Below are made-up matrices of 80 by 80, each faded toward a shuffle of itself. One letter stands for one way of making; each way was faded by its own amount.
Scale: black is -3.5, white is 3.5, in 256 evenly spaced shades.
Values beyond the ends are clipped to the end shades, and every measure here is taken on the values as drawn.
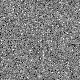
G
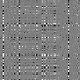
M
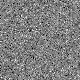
G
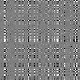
M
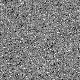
G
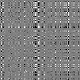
M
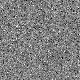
G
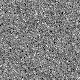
G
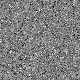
G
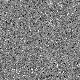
G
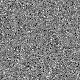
G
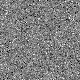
G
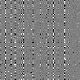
M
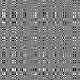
M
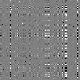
M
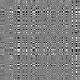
M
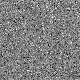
G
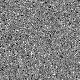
G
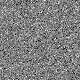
G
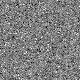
G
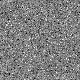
G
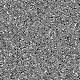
G
